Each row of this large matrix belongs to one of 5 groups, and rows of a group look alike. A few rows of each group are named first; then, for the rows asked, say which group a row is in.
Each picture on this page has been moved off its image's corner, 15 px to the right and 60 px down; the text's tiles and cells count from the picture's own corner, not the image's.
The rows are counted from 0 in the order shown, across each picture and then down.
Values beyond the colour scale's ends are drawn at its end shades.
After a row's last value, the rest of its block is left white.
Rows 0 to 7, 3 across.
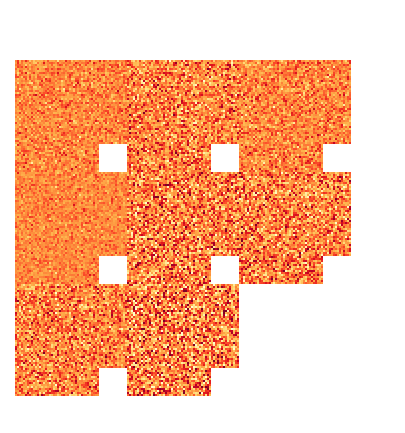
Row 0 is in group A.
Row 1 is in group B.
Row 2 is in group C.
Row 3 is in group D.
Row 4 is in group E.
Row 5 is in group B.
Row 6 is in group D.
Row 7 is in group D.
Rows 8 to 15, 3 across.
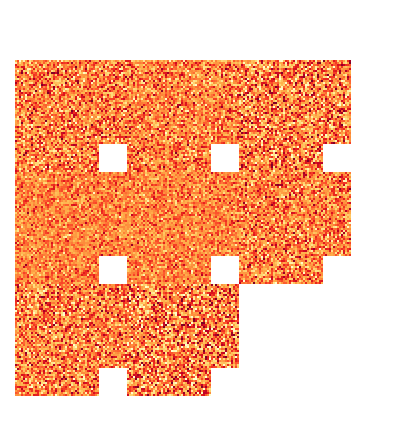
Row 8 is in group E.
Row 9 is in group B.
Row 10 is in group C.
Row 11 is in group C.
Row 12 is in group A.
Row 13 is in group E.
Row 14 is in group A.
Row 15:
A
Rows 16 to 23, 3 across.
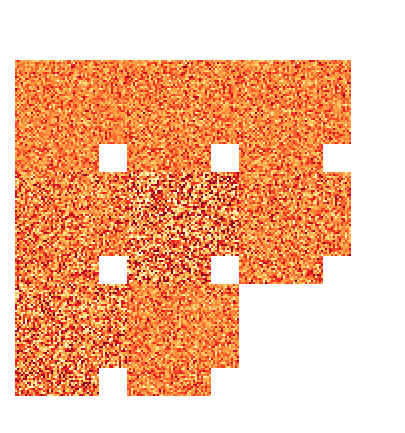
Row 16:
D
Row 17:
D
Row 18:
D
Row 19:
B
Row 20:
A
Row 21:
D
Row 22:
B
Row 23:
B
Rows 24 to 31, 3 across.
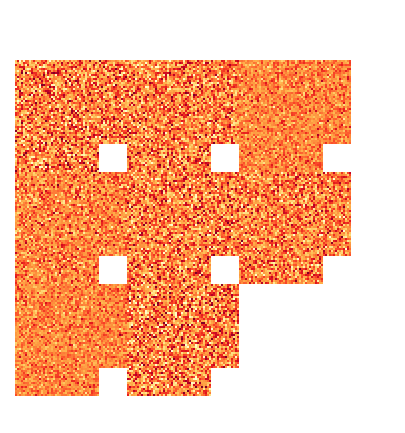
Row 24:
E
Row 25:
C
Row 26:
C
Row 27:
A
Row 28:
C
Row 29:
C
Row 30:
A
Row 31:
A
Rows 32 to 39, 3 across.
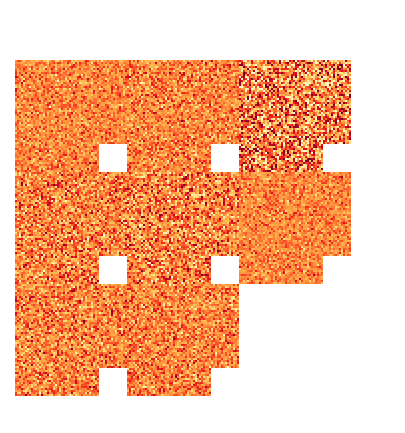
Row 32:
D
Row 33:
A
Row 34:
B
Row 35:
E
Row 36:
D
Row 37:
A
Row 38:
D
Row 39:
B
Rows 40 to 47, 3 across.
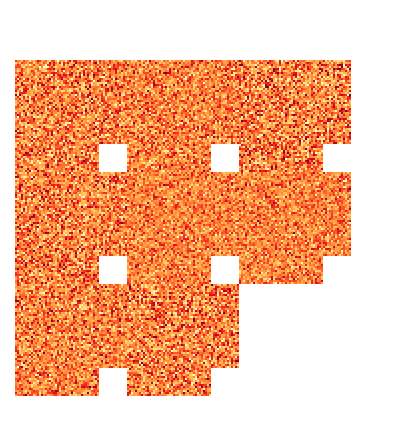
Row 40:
C
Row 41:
E
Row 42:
B
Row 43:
B
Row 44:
E
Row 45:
E
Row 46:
D
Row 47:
A
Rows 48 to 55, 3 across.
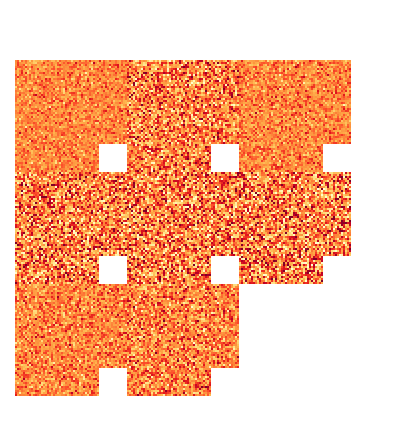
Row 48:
A
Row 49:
D
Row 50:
D
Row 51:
E
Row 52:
C
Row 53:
B
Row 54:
A
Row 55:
D
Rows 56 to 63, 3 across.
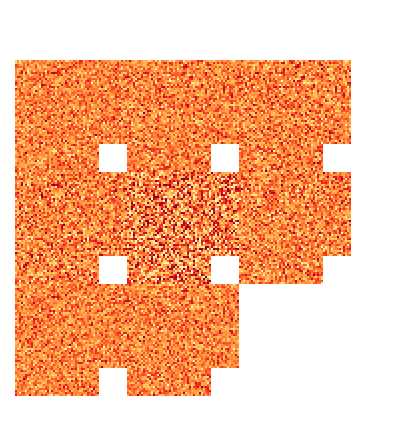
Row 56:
E
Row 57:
D
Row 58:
D
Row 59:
E
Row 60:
E
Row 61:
A
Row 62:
E
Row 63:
D
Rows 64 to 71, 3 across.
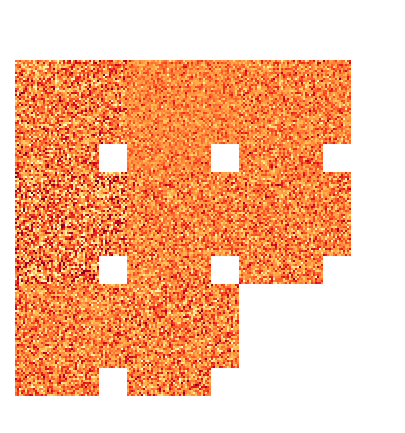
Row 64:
C
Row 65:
D
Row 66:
C
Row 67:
B
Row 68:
E
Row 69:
E
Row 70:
B
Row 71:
C
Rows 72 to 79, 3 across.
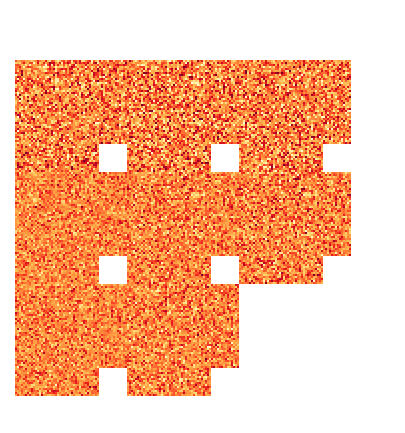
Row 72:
C
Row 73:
D
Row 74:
E
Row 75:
A
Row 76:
D
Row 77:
D
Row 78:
D
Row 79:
C
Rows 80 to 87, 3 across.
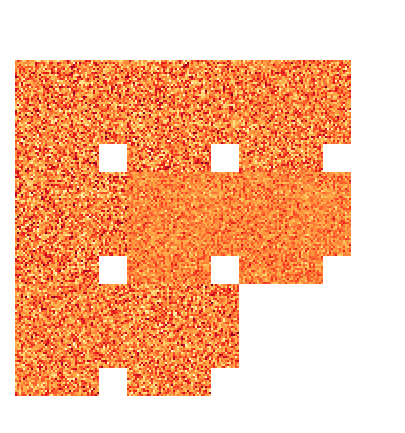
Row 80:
D
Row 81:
D
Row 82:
E
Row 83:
B
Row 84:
B
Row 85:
B
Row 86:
E
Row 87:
A
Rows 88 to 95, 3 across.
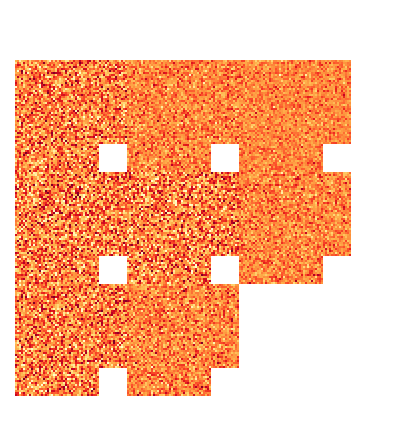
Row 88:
E
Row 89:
E
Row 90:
D
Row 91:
A
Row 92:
A
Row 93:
D
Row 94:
E
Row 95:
D
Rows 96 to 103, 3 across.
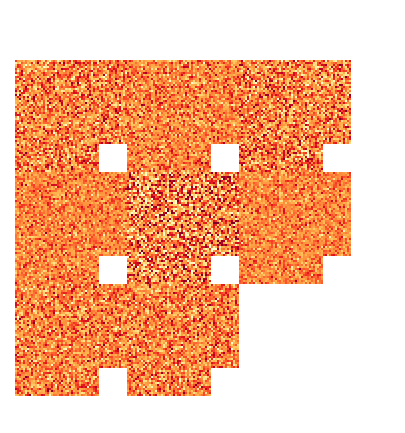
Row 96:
C
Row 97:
D
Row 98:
B
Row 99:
E
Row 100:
A
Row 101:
C
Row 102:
C
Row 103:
C
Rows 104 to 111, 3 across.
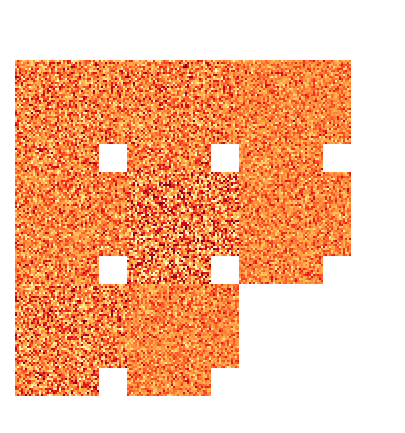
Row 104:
D
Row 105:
D
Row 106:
E
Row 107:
C
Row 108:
E
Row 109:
C
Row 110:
D
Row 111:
A
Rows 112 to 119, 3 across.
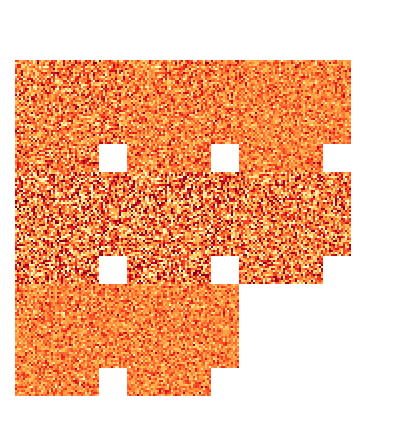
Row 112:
C
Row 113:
C
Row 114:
D
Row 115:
C
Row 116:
C
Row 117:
D
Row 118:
A
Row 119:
D
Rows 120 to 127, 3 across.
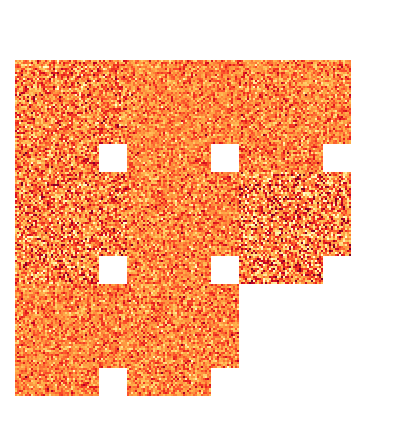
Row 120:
C
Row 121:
C
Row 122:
B
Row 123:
E
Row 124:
A
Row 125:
D
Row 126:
C
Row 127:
A
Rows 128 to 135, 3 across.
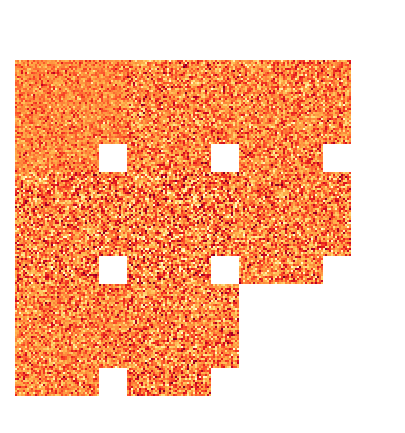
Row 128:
E
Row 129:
D
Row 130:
C
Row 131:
C
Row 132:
C
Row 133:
E
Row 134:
A
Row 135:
B
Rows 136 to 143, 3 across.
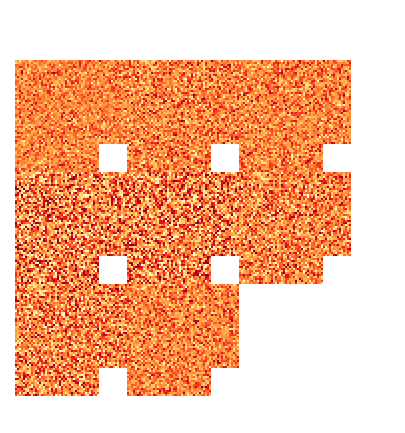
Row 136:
E
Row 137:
A
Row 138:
C
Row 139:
D
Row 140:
C
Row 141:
A
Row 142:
A
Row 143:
D
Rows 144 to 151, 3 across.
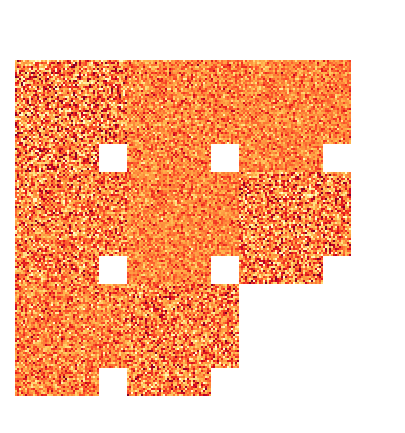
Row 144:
D
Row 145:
A
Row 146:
A
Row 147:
A
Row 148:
A
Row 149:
D
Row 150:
B
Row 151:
E
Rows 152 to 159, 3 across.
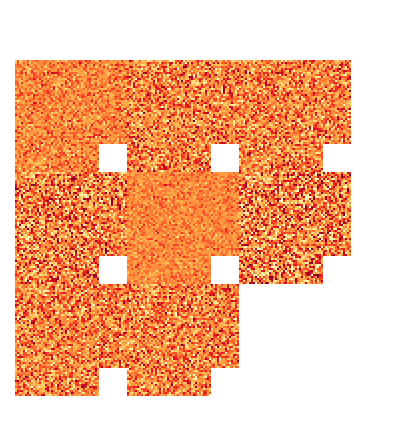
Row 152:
E
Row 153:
D
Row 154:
E
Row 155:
D
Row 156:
E
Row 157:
C
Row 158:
C
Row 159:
A
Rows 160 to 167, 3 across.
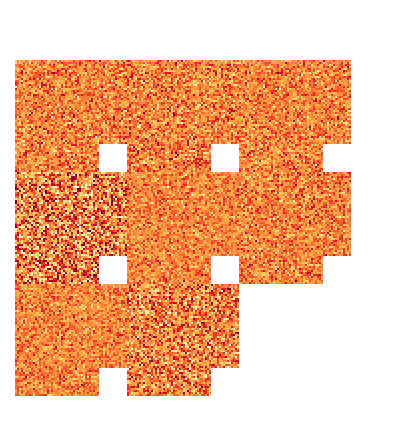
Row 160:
E
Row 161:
B
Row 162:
E
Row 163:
D
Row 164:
D
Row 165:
C
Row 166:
B
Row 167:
A
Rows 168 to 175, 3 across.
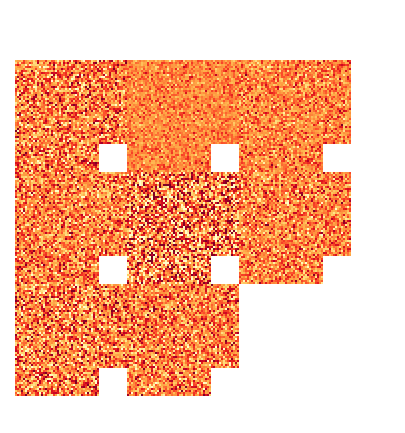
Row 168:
C
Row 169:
D
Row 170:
C
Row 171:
B
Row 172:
E
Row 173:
A
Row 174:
D
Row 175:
E
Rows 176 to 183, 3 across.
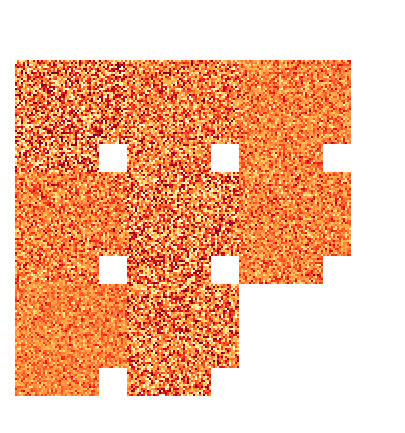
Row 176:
E
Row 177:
E
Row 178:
C
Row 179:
E
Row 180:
B
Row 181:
D
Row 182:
A
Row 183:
D
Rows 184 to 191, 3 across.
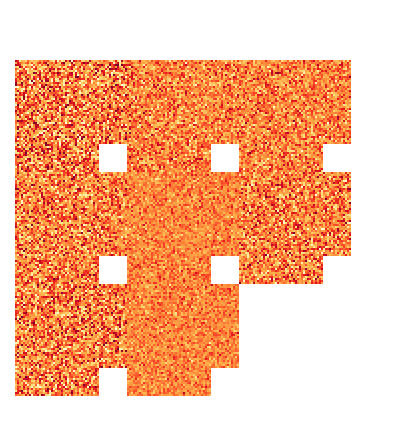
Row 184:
B
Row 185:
B
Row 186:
E
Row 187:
D
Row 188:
C
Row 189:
E
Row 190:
C
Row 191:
A
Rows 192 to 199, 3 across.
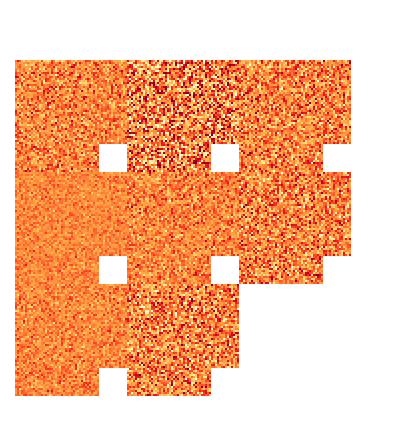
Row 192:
D
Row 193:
C
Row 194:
C
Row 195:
B
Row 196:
C
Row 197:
C
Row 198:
B
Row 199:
A
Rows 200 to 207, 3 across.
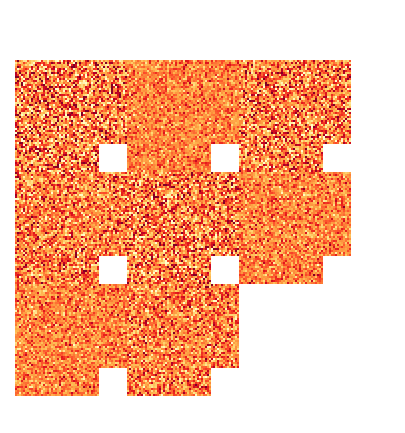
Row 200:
D
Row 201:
C
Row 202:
E
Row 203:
B
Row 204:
E
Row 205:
D
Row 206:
A
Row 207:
C
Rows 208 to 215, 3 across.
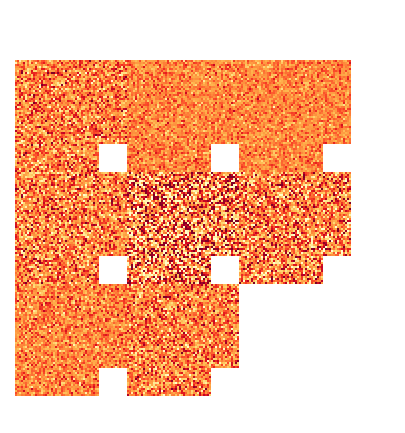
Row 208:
E
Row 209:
B
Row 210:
C
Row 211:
D
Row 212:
E
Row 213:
E
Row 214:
A
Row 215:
E
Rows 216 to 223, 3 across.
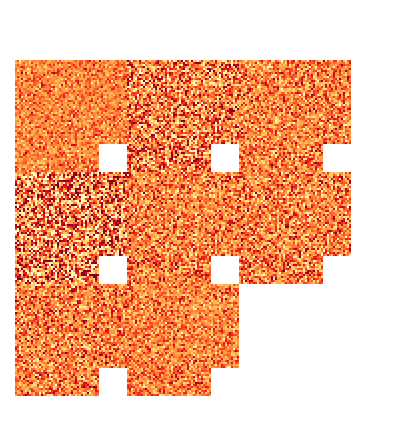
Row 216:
E
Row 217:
B
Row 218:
C
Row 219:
C
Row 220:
B
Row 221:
B
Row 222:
D
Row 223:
B
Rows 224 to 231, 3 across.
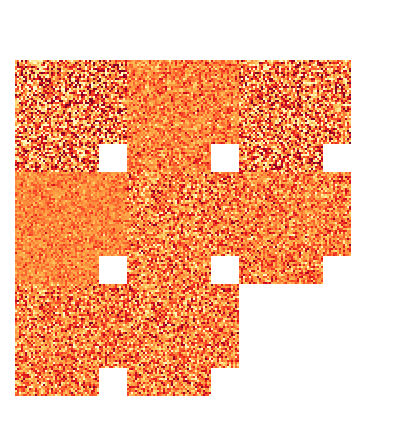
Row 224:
A
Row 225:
C
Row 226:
D
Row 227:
E
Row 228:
A
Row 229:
B
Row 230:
A
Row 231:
A
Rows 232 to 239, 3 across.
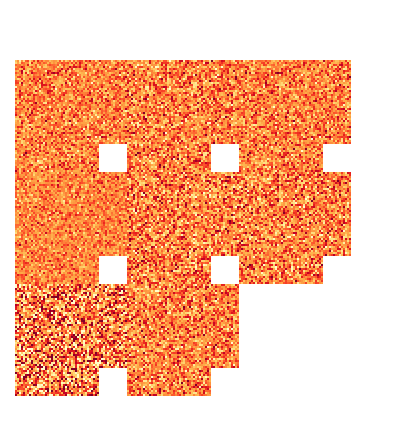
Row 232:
E
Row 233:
C
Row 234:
E
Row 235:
A
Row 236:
B
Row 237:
C
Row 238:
E
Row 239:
C
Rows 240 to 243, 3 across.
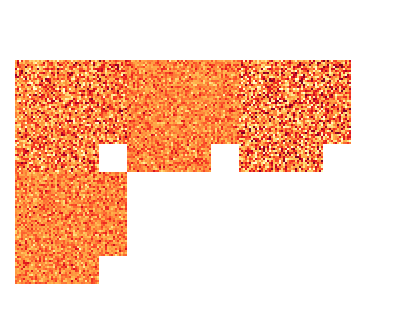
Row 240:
A
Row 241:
B
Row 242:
A
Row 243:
A
